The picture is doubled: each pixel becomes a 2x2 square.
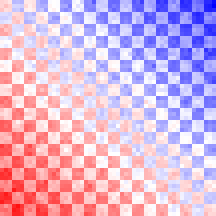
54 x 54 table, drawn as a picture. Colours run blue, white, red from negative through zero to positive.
The field climbs toward the bottom left. The bottom left is the ninth with the highest average. No row or column stands out. A checkerboard runs through the table. Overall the values sit about 50% of the way up the scale.
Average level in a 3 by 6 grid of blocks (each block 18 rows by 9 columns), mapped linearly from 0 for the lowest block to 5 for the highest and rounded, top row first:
322110 / 433221 / 544332
